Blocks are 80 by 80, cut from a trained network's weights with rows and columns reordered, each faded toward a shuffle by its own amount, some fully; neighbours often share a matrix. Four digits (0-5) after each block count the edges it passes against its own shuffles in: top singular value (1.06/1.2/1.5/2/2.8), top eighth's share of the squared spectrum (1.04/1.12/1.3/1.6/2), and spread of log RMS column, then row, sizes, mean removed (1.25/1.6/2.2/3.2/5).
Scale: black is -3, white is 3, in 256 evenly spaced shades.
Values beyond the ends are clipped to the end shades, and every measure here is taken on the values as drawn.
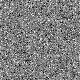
0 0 0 0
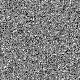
0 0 0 0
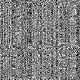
4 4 1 3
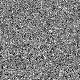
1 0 0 0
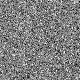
0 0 0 0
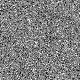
2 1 0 0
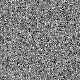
1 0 0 0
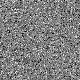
1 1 0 0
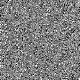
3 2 2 0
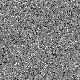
0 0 0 0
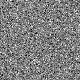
1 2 0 0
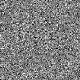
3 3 1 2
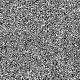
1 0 0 0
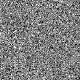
2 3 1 2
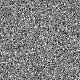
0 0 0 0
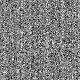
2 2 0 1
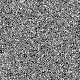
1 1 0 1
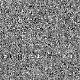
3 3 1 2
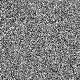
2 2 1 0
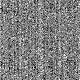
3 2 0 1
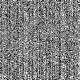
4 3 1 2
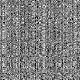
4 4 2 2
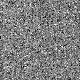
1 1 0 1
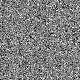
1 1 0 0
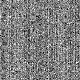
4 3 1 2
